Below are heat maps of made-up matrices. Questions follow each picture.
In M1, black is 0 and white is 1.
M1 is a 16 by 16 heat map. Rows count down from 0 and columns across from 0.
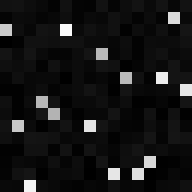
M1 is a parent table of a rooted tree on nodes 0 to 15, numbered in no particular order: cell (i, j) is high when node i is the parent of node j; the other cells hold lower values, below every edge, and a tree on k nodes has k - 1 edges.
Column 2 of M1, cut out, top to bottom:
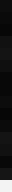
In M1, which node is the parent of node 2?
15
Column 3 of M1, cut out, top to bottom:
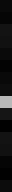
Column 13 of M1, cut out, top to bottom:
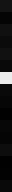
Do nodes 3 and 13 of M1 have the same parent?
no
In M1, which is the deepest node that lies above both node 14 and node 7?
10
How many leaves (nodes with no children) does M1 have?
5
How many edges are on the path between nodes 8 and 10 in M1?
5
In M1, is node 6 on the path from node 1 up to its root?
yes
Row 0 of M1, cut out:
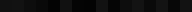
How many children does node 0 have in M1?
0
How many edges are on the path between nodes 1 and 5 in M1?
5
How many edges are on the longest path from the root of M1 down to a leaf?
7
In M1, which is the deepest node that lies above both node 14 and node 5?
10
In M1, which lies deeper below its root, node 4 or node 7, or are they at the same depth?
node 4
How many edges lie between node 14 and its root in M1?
3
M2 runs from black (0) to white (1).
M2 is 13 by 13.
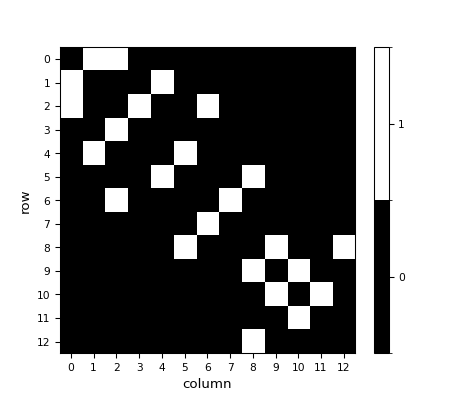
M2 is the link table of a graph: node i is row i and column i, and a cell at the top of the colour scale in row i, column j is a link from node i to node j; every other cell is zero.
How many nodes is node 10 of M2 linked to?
2
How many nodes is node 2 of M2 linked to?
3
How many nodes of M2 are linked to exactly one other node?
4
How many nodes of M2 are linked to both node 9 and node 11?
1
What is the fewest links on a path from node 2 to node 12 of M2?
6
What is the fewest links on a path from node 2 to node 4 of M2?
3
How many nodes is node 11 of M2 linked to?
1
